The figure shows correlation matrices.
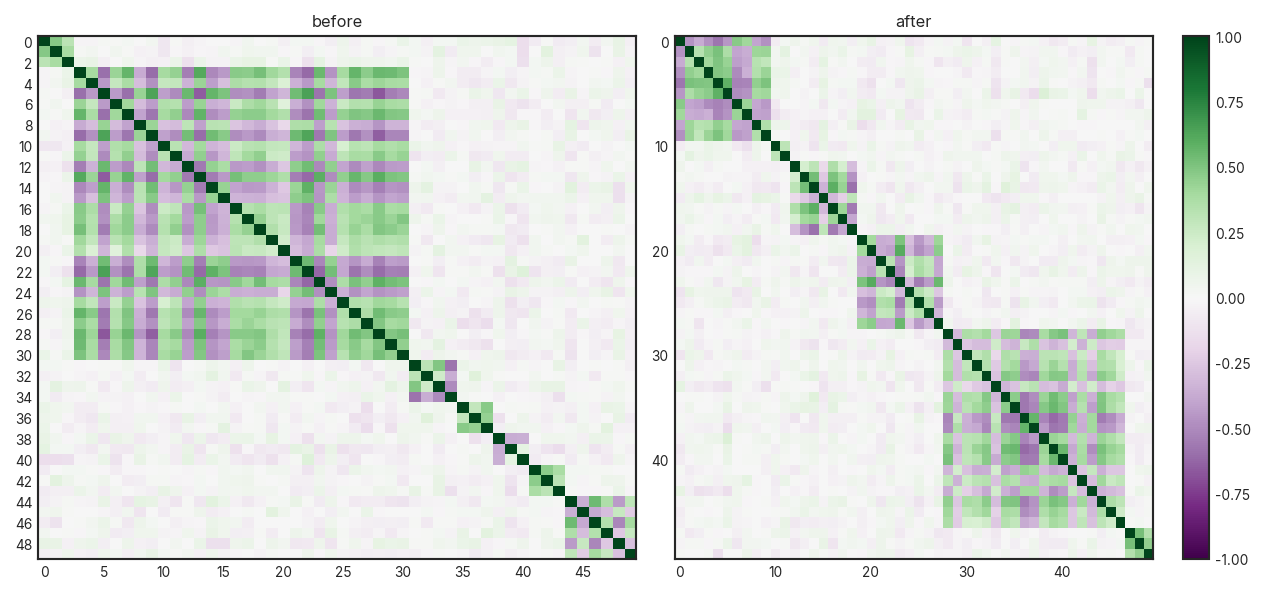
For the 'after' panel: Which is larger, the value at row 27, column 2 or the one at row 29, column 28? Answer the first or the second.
the first
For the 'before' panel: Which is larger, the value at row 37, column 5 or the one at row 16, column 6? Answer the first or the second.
the second
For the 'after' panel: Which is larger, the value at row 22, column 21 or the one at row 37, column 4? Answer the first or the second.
the first
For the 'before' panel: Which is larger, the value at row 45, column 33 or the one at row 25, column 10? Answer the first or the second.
the second
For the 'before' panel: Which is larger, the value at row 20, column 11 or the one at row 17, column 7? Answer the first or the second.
the second
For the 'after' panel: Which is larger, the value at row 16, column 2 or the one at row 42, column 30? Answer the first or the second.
the second
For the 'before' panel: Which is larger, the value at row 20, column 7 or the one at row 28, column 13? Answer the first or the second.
the second
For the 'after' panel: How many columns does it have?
50
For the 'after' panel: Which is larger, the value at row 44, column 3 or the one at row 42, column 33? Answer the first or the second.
the first
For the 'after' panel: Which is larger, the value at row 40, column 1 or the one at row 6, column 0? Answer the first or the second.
the second
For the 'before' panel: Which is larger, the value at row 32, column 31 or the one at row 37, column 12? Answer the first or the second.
the first
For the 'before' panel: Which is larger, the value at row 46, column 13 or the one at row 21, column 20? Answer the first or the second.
the first
